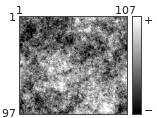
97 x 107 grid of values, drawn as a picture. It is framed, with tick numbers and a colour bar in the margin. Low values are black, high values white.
Neither half mirrors the other. The texture is blotchy. On average the colour sits 50% of the way up the scale. The bottom right is the ninth with the highest average. The top left is the ninth with the lowest average. There are no regular stripes.
